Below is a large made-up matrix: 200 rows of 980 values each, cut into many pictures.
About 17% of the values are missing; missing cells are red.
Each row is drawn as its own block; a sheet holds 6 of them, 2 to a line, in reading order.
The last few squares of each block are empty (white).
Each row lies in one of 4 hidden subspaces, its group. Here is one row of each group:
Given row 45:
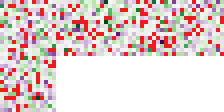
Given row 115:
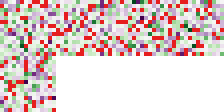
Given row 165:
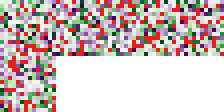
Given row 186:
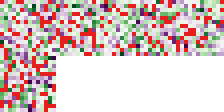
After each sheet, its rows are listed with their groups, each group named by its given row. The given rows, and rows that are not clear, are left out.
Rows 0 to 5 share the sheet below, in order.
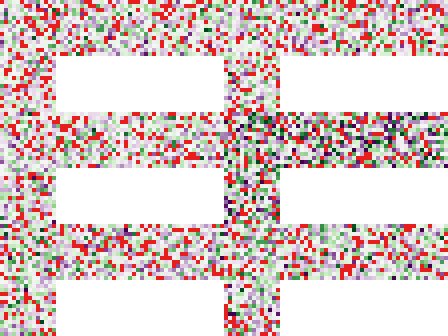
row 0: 165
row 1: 165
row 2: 115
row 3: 165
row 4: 186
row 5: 165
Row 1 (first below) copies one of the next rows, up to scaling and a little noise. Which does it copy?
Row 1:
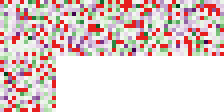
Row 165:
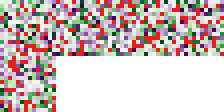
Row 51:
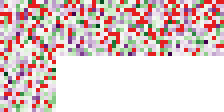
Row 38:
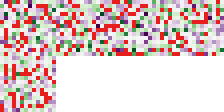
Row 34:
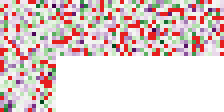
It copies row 51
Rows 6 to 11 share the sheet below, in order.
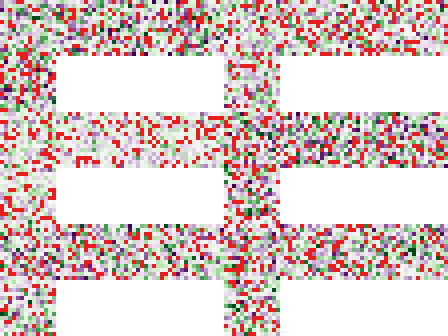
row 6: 165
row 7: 115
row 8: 186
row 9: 186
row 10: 165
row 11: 115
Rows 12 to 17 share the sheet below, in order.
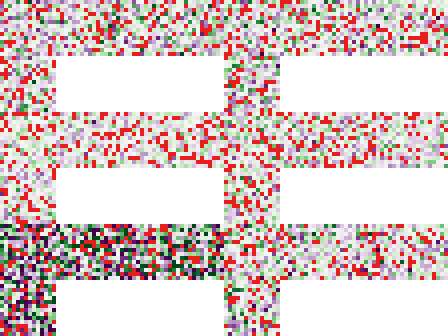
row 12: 115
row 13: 186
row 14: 115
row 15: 186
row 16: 186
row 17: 186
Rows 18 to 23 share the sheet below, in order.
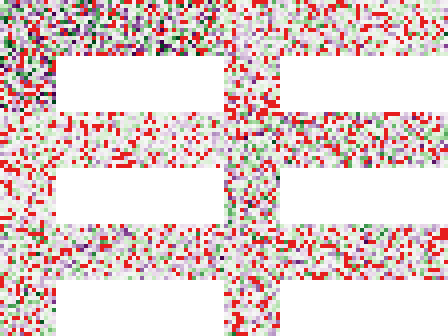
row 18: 45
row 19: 186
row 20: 115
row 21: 186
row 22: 186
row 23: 115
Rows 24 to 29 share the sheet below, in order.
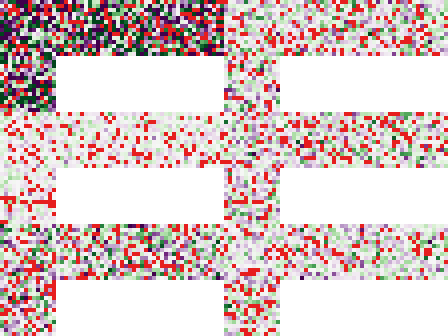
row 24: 186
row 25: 165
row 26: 186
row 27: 165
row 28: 115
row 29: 115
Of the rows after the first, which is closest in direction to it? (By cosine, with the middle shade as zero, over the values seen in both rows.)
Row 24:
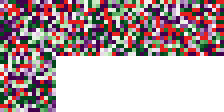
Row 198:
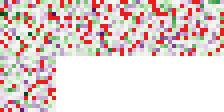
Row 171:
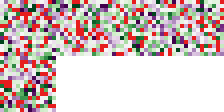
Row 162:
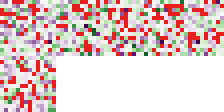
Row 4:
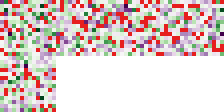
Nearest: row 171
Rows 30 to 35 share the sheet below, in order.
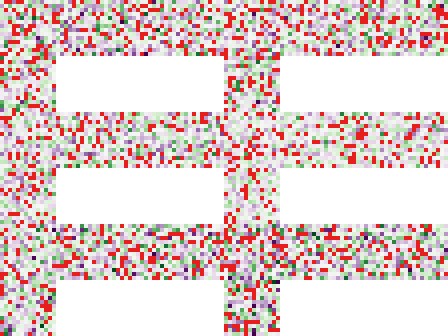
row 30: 165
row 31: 115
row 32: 115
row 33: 115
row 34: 165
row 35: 186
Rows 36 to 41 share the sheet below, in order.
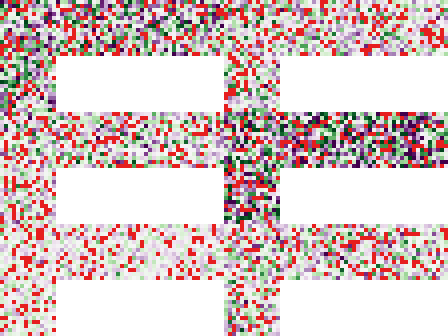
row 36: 115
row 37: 186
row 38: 165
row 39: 165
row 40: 165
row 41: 45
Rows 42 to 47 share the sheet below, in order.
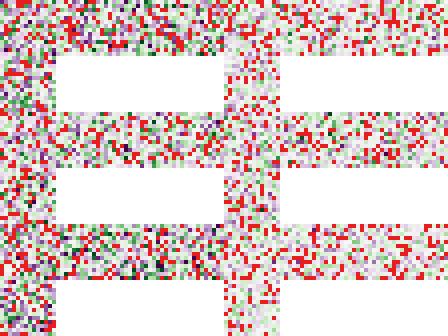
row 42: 45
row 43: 115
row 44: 115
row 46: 45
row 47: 186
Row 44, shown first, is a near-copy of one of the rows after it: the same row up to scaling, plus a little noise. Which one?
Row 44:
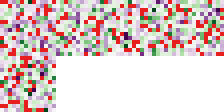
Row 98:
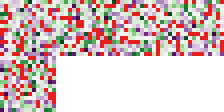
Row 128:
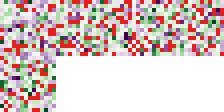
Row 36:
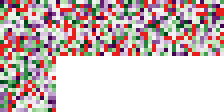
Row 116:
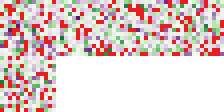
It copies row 128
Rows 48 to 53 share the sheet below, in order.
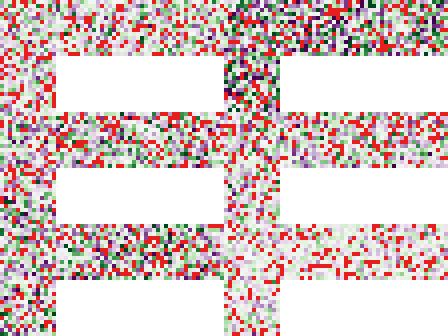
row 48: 115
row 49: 45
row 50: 165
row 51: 165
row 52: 165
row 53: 186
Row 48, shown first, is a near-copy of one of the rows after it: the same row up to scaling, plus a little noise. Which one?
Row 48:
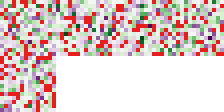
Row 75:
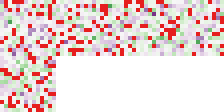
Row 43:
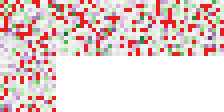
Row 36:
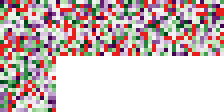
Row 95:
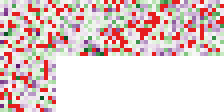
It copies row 43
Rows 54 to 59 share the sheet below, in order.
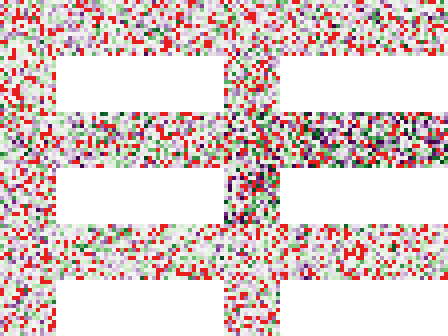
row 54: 165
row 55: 115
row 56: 165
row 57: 165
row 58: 186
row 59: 165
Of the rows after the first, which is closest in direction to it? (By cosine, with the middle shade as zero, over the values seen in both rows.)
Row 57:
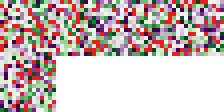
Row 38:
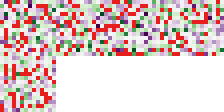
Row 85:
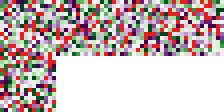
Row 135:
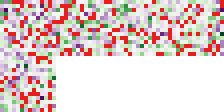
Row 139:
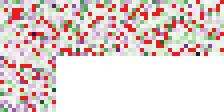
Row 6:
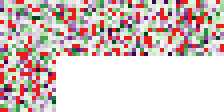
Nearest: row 139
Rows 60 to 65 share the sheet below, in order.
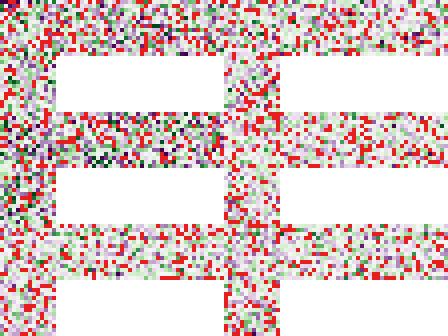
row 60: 115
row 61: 45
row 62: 115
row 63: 165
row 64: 165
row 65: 186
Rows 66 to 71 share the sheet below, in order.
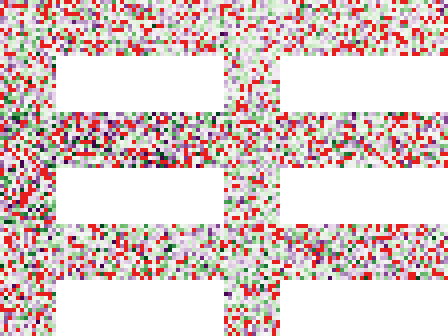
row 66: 186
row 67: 45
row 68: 45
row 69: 165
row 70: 165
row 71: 115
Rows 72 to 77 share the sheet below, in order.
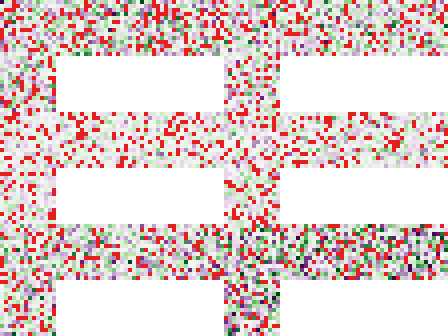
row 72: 115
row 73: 165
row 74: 45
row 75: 115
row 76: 115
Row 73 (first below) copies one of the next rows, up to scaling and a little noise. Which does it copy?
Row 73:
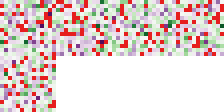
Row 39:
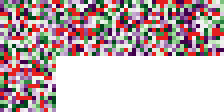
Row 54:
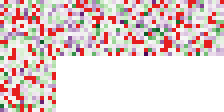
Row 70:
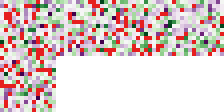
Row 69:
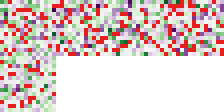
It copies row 70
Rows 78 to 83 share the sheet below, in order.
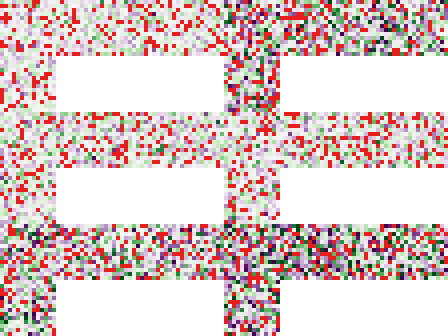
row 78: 115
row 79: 45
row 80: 115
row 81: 165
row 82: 186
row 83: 186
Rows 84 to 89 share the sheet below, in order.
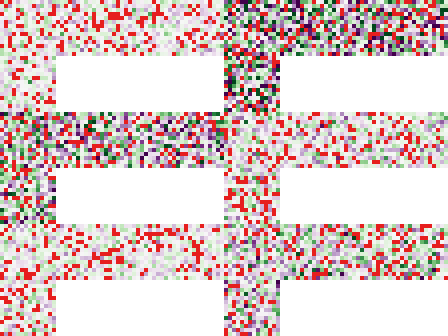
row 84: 186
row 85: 186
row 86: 186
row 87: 115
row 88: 45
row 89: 165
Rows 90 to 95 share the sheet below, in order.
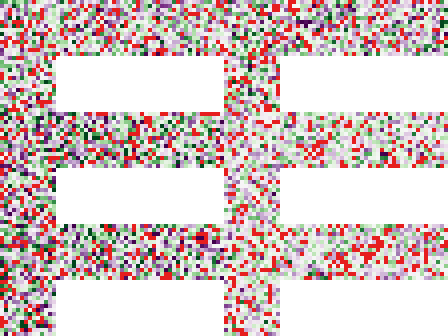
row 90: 45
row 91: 186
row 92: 186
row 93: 45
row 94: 186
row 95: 115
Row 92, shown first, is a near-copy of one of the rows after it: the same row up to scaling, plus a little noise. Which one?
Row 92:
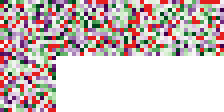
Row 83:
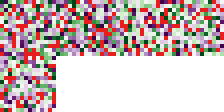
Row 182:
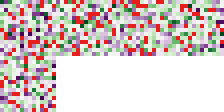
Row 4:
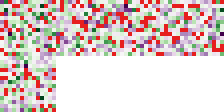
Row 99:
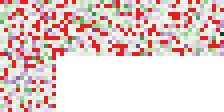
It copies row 83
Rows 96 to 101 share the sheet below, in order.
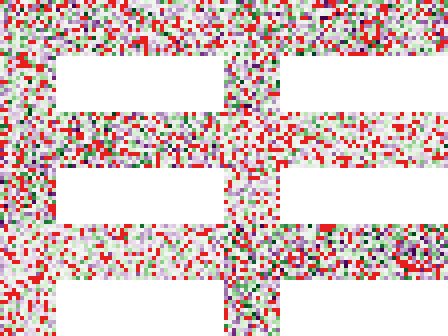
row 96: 186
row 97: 115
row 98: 115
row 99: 186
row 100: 115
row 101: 115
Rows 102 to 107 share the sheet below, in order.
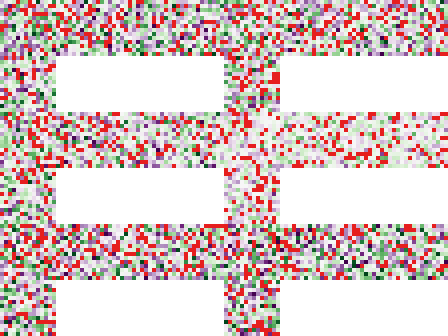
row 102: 45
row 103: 45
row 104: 45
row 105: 45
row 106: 45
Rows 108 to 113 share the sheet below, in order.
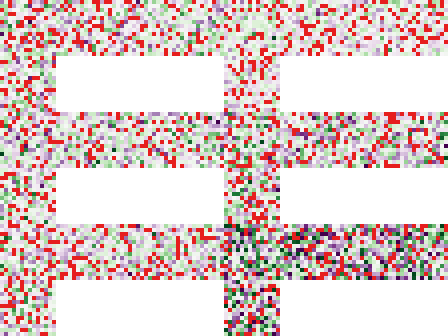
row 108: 45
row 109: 115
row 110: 115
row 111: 186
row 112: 115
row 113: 45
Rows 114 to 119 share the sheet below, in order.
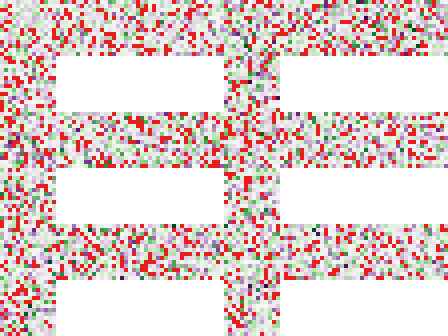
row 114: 115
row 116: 115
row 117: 186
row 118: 186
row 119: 115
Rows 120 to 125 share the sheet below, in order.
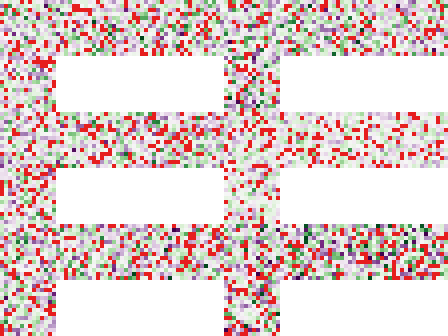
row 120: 115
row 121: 45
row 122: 115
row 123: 45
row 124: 165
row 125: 165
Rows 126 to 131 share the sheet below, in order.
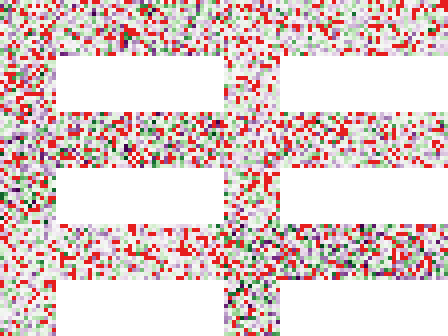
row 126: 115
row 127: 165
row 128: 115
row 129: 115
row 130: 45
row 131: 115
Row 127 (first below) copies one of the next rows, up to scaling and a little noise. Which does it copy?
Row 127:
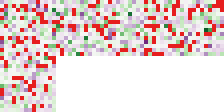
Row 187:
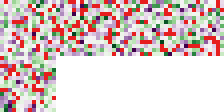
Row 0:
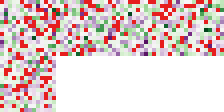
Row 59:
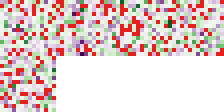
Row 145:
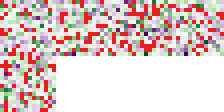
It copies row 0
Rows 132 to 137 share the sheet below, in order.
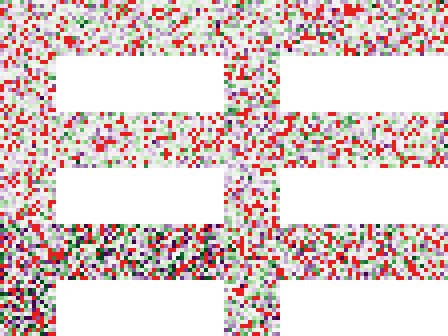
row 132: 186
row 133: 45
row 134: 165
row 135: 186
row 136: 115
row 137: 45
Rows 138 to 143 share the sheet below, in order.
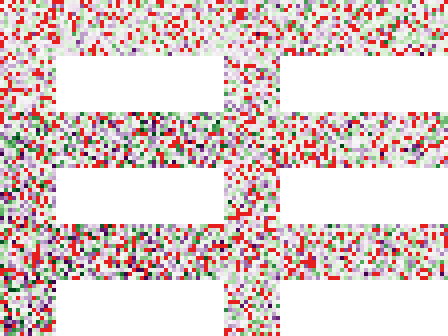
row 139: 165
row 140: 115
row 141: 45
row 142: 186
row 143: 45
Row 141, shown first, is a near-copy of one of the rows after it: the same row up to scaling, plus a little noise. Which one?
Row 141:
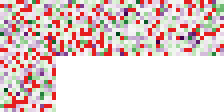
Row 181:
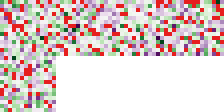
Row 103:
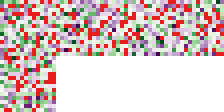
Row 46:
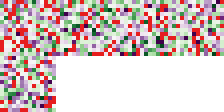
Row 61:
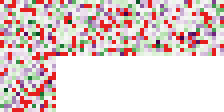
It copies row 61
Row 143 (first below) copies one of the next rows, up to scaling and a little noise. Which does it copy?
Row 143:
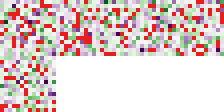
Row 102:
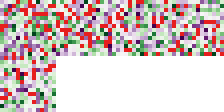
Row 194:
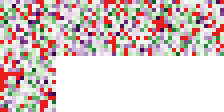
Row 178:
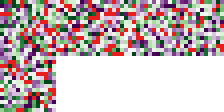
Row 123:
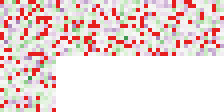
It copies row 194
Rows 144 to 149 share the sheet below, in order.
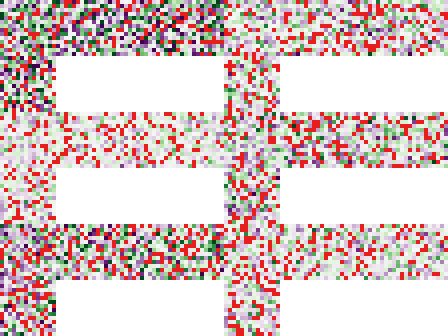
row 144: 115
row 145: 165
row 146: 186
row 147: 186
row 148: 186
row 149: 186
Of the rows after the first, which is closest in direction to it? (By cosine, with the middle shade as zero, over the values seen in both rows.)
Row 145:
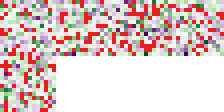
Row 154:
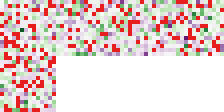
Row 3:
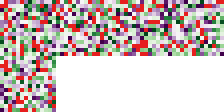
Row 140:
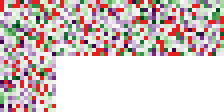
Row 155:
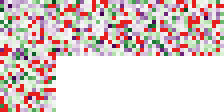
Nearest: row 140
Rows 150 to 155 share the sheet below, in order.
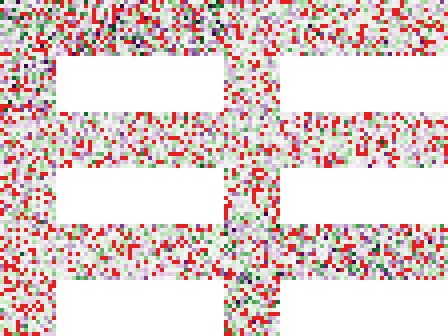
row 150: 115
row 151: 45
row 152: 45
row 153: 165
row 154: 165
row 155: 115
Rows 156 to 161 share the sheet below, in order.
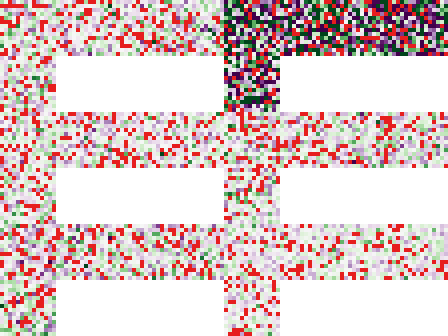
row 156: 115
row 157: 186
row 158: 45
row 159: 115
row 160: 115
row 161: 115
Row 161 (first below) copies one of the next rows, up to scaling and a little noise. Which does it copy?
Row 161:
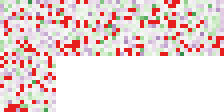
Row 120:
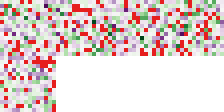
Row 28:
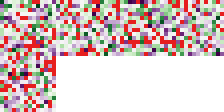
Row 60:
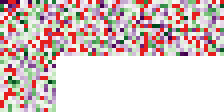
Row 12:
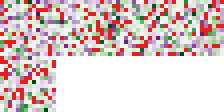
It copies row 12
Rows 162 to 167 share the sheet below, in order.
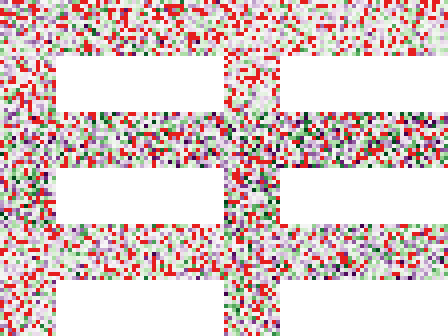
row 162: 45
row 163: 165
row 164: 115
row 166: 165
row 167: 115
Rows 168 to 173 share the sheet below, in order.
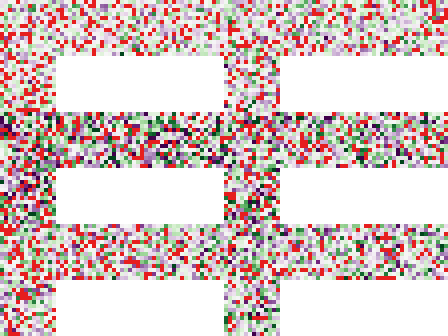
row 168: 186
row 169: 45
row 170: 115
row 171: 186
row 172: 115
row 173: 186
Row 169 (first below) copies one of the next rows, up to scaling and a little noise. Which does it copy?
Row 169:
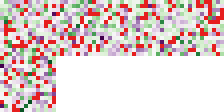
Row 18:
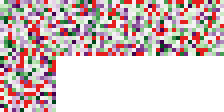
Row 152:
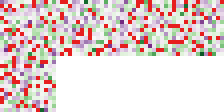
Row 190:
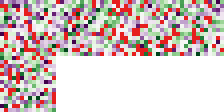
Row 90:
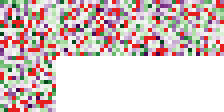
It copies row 18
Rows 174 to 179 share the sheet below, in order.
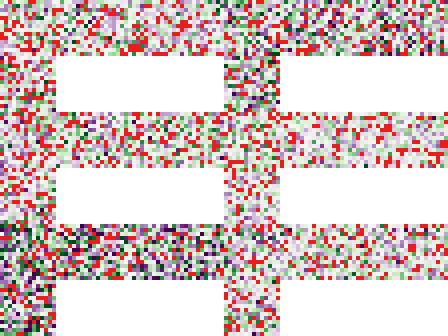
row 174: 45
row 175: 45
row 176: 186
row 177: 115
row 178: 45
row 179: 186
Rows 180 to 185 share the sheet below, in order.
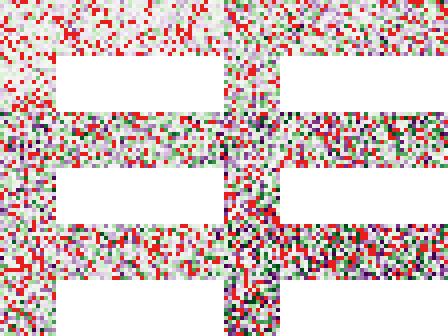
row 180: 165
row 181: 45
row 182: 186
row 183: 186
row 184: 45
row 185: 45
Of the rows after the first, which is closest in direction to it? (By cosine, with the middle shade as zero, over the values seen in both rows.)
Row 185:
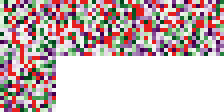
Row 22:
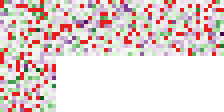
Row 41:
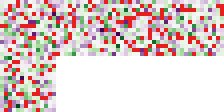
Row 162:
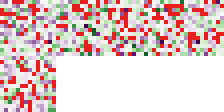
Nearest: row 41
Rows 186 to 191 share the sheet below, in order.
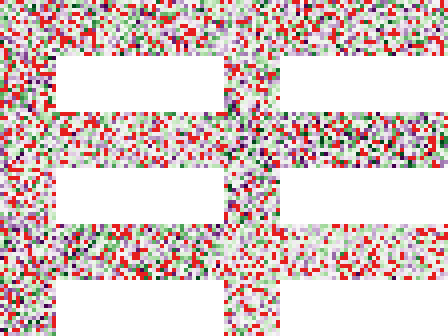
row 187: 165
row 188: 115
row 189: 165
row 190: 45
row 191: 165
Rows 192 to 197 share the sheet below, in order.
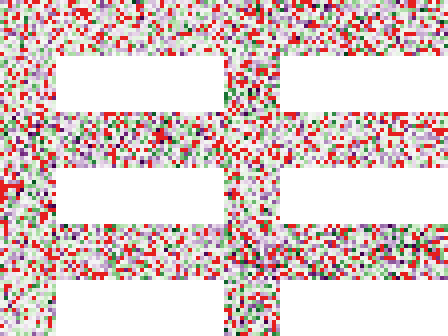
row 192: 115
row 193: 186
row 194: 45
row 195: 186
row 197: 115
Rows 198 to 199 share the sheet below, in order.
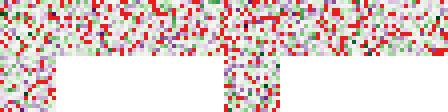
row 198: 115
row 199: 186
